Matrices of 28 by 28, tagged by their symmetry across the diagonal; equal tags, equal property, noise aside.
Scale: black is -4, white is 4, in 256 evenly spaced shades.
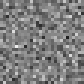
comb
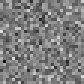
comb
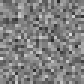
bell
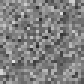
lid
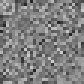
lid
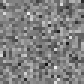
comb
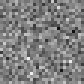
bell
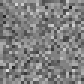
bell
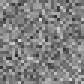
lid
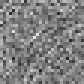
lid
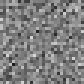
bell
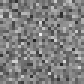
bell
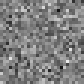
bell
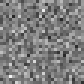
comb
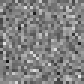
comb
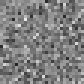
lid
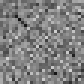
lid
